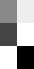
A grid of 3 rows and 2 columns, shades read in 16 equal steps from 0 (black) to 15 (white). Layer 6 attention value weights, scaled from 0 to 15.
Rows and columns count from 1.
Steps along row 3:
down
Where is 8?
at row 1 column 1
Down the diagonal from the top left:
8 15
